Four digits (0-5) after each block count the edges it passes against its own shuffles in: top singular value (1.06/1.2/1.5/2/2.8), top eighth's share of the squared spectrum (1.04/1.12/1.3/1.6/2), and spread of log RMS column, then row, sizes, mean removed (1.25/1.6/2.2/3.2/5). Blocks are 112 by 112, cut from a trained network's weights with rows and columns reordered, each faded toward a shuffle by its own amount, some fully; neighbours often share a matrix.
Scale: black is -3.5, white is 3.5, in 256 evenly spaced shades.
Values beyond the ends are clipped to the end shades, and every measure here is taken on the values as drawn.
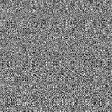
4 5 2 3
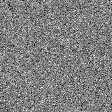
0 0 0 0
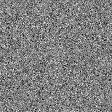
1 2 0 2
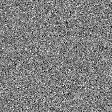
1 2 0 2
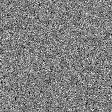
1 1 0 0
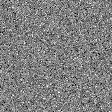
0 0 0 0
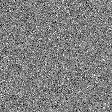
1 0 0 0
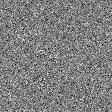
0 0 0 0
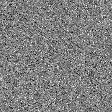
1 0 0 0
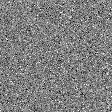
0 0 0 0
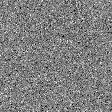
0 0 0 0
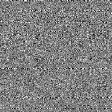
3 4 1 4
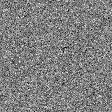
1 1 0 0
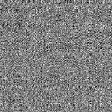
3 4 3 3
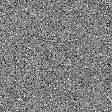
2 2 2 0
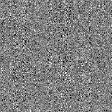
2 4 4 1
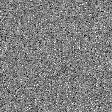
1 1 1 0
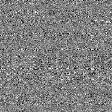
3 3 1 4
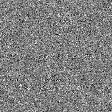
1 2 0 2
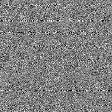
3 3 0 3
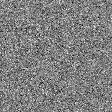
1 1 0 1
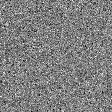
1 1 0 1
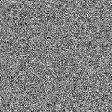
3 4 2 2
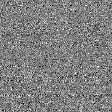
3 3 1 3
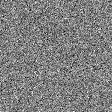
1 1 0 0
